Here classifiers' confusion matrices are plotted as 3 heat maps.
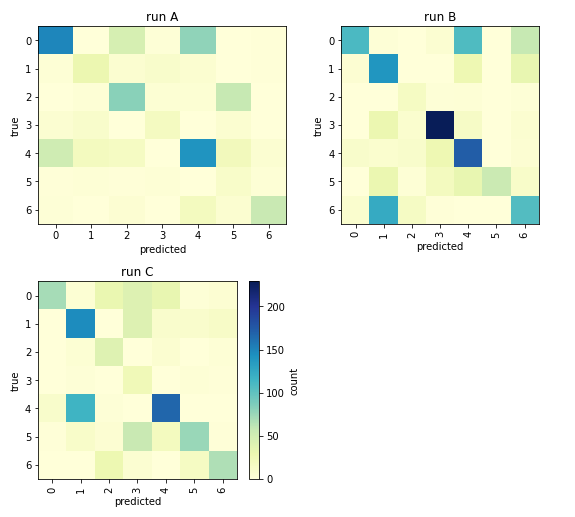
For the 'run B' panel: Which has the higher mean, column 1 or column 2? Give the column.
1
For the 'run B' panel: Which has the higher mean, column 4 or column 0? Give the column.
4
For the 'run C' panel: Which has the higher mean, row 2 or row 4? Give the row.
4
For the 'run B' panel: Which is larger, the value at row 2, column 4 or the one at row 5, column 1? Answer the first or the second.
the second
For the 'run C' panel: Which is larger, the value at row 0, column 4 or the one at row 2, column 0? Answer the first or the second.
the first
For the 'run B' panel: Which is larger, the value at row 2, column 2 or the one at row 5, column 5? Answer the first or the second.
the second
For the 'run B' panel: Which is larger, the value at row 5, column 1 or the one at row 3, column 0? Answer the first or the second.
the first
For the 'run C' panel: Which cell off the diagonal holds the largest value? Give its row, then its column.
4, 1
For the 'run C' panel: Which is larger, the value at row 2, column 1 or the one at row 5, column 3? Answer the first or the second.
the second
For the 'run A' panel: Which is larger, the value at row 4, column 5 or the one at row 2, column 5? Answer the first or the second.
the second
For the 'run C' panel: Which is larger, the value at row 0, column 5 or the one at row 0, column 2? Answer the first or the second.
the second
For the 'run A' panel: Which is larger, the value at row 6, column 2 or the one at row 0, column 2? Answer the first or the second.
the second
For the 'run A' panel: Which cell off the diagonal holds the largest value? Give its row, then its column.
0, 4
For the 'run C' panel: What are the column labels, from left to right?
0, 1, 2, 3, 4, 5, 6
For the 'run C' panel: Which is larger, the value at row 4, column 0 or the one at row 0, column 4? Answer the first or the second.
the second
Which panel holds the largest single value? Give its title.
run B
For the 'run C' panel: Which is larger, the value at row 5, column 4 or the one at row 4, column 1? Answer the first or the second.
the second
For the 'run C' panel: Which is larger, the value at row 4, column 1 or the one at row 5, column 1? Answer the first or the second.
the first
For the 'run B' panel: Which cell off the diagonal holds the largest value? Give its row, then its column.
6, 1
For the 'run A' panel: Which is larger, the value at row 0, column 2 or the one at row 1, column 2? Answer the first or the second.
the first
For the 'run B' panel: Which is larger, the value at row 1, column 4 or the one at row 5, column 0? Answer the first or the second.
the first
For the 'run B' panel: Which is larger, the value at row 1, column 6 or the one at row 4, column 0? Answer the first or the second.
the first
